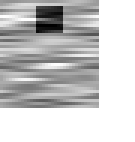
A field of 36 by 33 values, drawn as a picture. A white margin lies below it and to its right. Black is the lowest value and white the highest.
The grain runs across in streaks. The ninth with the lowest average is the top middle. Values change most from cell to cell in the top middle. An odd patch, lower than its surroundings, sits in the top middle.
